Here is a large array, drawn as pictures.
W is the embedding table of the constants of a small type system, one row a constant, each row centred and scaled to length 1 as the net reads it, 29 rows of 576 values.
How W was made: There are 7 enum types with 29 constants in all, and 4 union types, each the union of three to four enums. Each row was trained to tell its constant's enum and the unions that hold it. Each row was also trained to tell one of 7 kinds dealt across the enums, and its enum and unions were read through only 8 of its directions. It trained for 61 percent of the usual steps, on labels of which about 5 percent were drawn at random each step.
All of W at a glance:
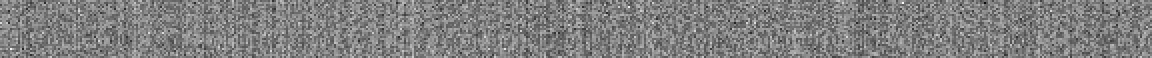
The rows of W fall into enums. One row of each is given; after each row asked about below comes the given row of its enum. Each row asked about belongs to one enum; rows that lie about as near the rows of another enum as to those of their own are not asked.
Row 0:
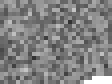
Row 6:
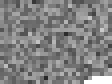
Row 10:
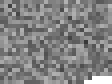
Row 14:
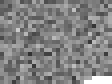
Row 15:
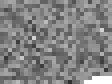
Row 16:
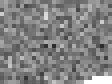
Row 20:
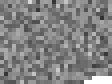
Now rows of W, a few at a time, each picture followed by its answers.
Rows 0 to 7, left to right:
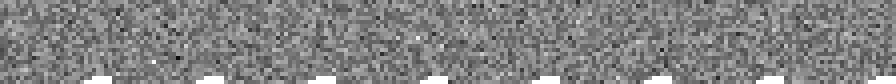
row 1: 15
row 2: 6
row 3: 20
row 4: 0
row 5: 10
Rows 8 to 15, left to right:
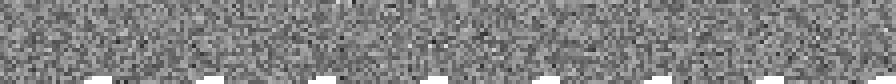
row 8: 20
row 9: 15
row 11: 0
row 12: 20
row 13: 0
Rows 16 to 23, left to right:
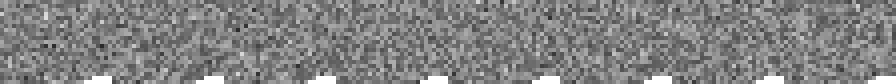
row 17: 10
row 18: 10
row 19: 0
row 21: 10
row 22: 0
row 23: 6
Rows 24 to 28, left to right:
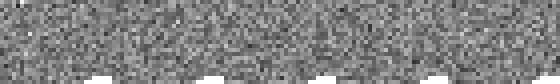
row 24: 16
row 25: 6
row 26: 10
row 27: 15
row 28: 6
